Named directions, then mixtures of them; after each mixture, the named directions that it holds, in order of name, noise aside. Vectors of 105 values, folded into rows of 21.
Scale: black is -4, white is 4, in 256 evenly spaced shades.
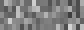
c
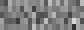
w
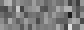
c, w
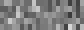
c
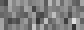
w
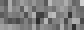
w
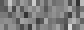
c, w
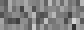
w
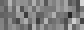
c, w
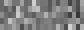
c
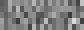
c, w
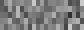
c, w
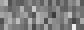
w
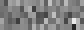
w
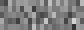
w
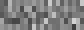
w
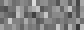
c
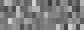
c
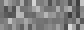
c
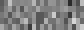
c, w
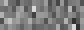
c, w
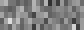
c, w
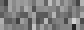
w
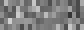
c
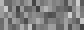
c, w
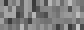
c, w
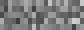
w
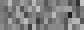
c, w
